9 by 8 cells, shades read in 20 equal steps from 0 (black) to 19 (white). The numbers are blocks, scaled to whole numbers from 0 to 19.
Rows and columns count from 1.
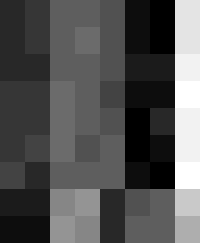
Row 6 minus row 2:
1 1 1 -2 1 -1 1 1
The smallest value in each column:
1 1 7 6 3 0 0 13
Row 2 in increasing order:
0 1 3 4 6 7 8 17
